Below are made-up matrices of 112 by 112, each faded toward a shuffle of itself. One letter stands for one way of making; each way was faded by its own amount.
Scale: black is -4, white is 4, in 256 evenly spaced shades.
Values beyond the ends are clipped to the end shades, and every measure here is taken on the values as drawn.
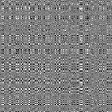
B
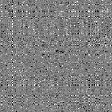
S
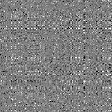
S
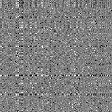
S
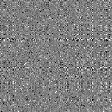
S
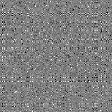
S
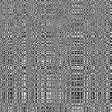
B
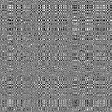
B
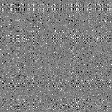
S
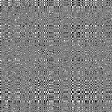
B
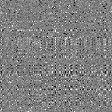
S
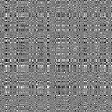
B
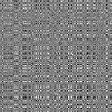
B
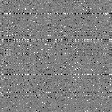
S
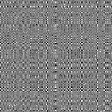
B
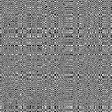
B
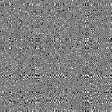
S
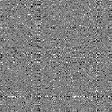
S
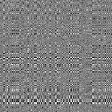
B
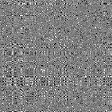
S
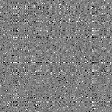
S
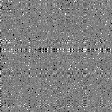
S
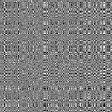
B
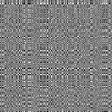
B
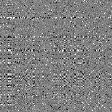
S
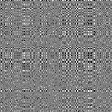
B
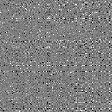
S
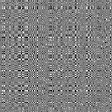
B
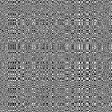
B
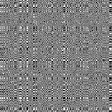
B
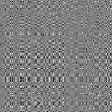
B
